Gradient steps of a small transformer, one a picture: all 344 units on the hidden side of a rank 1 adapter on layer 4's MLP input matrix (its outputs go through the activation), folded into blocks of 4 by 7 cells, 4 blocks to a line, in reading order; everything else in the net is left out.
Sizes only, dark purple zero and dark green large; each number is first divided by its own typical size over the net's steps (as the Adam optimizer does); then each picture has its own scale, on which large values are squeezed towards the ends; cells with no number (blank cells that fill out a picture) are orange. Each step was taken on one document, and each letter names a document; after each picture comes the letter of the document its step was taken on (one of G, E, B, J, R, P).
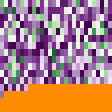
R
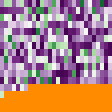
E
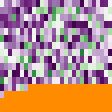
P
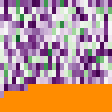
R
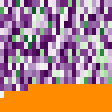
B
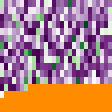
B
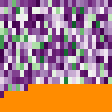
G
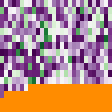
R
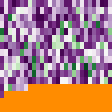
G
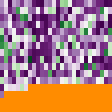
G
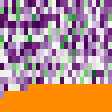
P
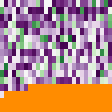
R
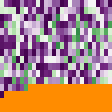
R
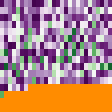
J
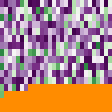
E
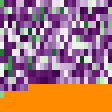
B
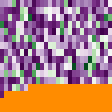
G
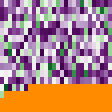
E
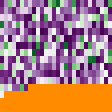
E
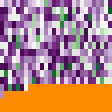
J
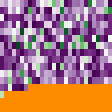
B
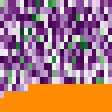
B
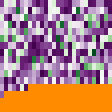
G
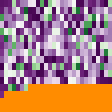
E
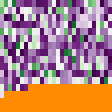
J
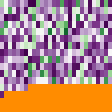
P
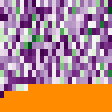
J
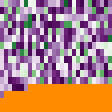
E
